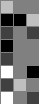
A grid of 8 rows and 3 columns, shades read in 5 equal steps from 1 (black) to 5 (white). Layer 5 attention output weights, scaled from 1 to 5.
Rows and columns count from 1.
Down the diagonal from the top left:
4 1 2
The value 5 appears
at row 6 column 1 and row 8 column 1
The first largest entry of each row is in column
1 3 2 2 2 1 2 1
